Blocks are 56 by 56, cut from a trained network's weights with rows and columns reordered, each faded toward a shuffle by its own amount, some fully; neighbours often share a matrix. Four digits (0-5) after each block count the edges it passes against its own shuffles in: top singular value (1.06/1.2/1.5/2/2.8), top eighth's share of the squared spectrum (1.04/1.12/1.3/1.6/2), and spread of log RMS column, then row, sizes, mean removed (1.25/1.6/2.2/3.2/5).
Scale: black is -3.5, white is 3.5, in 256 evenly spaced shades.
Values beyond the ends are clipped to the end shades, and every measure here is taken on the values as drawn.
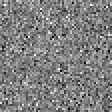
0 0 0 1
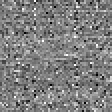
2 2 2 0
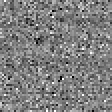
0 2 2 0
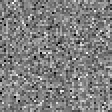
0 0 0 0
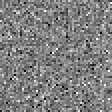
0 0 0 0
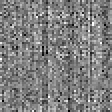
3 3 1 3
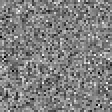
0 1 0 0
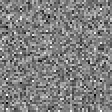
2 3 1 1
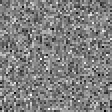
0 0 0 0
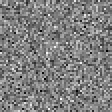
0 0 0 0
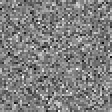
2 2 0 0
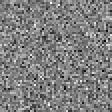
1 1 0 0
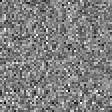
3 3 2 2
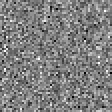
2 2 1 0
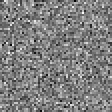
1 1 0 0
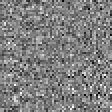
3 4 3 2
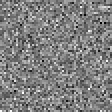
1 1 0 0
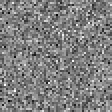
1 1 0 0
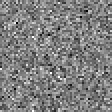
2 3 1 1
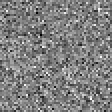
1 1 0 0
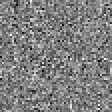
2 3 2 1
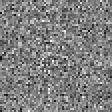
1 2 1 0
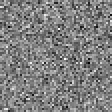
2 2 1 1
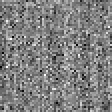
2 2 0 1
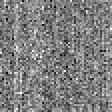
3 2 0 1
